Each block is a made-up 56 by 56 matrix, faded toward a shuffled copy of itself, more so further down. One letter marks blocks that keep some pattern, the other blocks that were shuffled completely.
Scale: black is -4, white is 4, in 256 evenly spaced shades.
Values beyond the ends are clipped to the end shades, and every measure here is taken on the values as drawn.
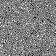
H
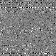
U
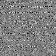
U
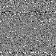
U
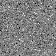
H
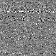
U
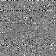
U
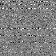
U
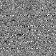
U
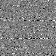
U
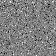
H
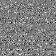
U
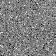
H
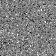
H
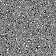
H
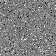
H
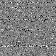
U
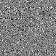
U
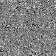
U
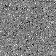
H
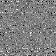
U
